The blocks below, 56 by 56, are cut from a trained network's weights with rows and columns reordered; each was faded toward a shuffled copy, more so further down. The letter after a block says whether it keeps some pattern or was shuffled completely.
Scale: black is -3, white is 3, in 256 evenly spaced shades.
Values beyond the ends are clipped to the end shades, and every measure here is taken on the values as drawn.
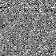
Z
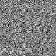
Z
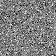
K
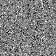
K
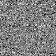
Z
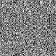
Z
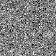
Z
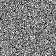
K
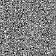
Z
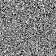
K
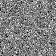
K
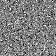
K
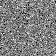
K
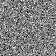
K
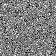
K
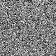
K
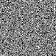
Z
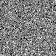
K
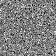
K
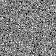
K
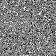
K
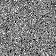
K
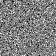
K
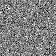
K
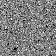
K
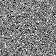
K
